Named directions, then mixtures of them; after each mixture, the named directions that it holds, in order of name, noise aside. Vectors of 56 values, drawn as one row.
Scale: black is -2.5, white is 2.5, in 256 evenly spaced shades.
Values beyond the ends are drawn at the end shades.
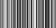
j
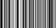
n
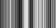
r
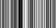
n, r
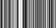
n, r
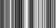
r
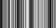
n, r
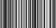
j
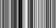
n, r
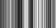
r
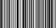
j, n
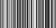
j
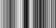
r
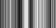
r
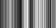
r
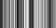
n, r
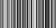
j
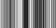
r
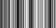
n, r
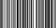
j, n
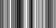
j, r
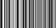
n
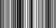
j, r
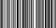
j, n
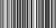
j
